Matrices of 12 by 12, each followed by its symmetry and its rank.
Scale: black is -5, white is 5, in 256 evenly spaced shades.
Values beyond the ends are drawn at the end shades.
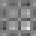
symmetric, rank one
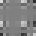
symmetric, rank one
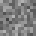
neither, full rank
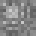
symmetric, rank two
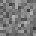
neither, full rank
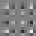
symmetric, rank one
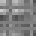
neither, rank two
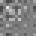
symmetric, rank two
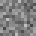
neither, full rank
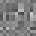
neither, rank two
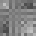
symmetric, rank two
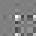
symmetric, rank one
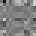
neither, rank two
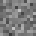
neither, full rank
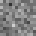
neither, full rank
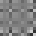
symmetric, rank one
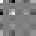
symmetric, rank one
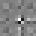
symmetric, rank two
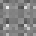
symmetric, rank two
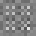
symmetric, rank two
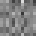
neither, rank two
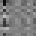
neither, rank two
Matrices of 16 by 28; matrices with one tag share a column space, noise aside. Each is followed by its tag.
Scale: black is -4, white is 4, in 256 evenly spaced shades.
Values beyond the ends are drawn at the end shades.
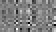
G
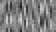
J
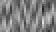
J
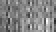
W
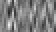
J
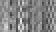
W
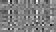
G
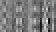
W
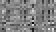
G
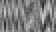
J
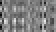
W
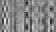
W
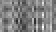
W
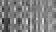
W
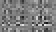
G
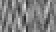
J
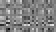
G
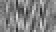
J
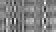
W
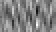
J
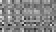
G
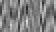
J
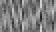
J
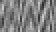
J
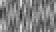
J
